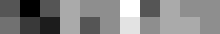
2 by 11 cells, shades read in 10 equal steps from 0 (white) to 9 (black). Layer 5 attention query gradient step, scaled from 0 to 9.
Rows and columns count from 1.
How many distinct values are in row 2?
7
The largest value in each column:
6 9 8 3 6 4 1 6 3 4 4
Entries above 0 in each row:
10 11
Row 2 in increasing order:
1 3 3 3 4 4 4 5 6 7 8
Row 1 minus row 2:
1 2 -2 0 -2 0 -1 2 0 1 0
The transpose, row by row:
6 5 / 9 7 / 6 8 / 3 3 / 4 6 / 4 4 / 0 1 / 6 4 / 3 3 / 4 3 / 4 4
